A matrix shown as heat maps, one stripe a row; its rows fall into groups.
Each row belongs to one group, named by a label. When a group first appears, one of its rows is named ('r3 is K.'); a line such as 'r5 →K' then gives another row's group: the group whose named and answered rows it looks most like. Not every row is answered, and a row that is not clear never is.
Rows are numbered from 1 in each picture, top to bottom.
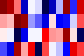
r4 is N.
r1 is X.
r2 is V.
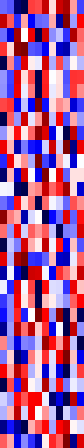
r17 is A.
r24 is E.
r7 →N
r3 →N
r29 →E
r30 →A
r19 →V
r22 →N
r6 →N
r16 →X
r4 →V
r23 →E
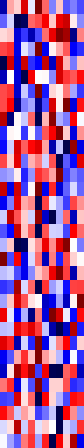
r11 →E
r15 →N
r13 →E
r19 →X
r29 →N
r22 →V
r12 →A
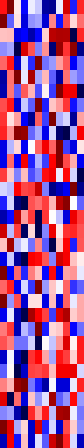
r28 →V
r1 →X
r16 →N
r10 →V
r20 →X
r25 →X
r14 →E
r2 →X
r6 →A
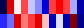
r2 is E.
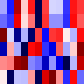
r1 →N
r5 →V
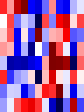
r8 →E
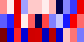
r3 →X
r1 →A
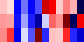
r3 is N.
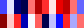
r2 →X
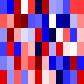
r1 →N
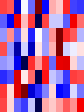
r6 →N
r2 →N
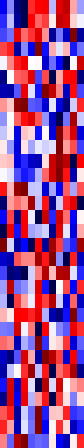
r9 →E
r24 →N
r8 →V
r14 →V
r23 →E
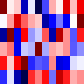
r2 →V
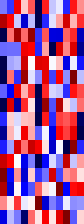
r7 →N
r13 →X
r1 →N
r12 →X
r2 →X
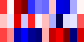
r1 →V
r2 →A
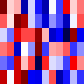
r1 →X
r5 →N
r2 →V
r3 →E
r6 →V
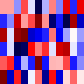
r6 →X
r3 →V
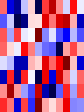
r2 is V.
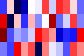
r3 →A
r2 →X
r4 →N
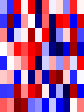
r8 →V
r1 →N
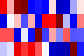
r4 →E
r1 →V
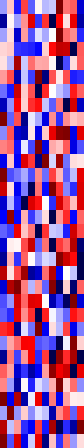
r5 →A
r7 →N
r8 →E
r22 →E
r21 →A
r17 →N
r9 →X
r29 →X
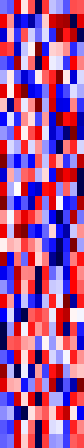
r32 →N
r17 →V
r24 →E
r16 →E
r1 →N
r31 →N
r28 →A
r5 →N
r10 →E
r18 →E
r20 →N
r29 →N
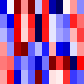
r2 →N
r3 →N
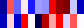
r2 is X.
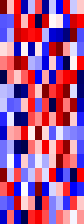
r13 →A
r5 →V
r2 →N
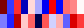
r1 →X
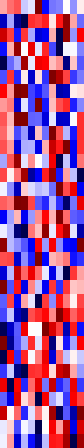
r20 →E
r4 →A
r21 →X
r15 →V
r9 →V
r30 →A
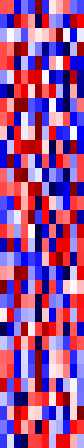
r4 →V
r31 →N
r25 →N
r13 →V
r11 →E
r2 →N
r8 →V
